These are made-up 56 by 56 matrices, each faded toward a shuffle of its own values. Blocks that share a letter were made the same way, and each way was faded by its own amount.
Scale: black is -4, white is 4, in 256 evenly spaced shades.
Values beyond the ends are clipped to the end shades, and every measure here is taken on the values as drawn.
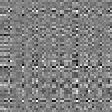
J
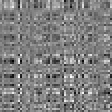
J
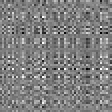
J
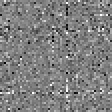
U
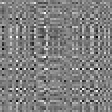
J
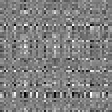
J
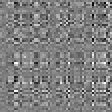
J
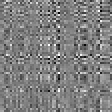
J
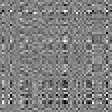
J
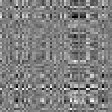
J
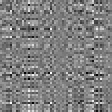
J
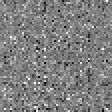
U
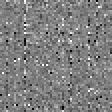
U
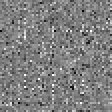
U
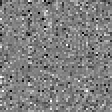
U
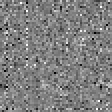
U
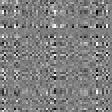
J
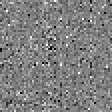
U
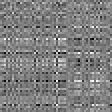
J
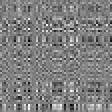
J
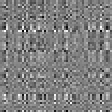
J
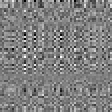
J
